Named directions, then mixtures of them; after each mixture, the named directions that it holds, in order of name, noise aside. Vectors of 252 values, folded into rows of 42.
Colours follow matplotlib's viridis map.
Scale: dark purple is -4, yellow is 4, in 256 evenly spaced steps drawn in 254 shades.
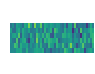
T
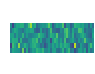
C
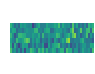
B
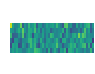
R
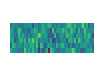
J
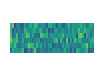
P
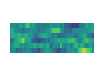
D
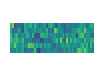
D, P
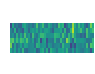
B, P, R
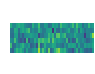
D, J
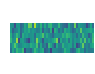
C, P, T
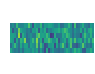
J, T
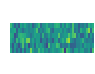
B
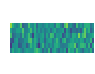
R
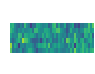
B, C, D
